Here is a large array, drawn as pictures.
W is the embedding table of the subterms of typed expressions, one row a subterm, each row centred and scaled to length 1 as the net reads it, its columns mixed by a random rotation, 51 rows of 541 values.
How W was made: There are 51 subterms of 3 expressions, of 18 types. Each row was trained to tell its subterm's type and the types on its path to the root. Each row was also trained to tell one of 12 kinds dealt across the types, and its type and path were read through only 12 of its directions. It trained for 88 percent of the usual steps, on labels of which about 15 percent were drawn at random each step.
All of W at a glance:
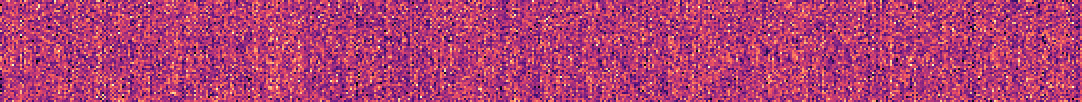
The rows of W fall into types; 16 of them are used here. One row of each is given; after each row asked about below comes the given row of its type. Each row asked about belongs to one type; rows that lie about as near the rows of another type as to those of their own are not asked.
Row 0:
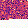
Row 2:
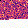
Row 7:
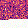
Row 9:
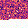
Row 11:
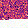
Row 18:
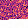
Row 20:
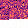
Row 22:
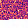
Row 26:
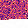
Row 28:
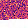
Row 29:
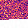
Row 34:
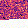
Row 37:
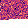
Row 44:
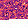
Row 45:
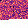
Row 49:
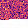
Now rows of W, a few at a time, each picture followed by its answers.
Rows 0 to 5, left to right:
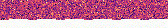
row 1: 7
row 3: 22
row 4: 34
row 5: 28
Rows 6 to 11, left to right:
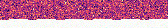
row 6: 20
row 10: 28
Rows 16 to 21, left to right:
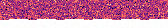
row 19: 18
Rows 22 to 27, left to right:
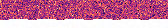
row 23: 20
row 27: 45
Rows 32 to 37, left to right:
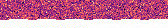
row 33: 0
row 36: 18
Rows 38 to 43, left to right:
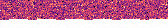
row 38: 28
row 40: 20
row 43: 44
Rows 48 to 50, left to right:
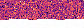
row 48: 44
